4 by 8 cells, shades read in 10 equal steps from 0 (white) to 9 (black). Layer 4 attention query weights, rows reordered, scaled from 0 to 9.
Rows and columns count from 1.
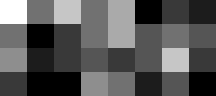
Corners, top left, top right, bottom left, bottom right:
0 8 7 9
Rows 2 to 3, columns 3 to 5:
7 5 3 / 7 6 7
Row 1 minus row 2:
-5 -4 -5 0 0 3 2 2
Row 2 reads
5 9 7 5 3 6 5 6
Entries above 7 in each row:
2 1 1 4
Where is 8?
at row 1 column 8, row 3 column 2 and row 4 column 6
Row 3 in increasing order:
2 4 6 6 7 7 7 8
